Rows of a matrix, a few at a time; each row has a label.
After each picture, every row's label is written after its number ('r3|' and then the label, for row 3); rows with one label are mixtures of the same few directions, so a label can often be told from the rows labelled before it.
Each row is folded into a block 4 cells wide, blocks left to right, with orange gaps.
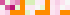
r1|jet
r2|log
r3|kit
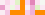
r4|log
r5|kit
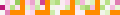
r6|log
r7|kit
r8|log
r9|jet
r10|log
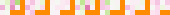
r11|kit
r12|log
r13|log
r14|kit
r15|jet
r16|log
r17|kit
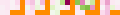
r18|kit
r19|kit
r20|kit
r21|jet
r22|kit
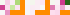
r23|log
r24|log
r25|kit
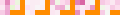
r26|kit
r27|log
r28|jet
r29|log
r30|log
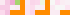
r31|kit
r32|kit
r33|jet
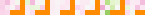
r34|log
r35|jet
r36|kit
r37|log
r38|jet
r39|log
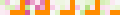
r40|jet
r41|log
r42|jet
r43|jet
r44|log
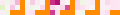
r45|log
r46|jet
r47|log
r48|jet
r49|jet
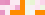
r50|log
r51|log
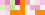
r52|kit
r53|jet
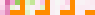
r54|kit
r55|log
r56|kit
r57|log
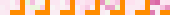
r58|kit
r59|jet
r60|kit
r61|jet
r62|jet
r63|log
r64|log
